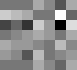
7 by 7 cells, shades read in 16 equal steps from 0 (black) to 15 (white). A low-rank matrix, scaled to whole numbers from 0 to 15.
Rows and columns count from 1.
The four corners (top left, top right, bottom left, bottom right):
7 10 7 10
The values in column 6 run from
0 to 15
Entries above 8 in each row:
2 4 3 4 4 3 2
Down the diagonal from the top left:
7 11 3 10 7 8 10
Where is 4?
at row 3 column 1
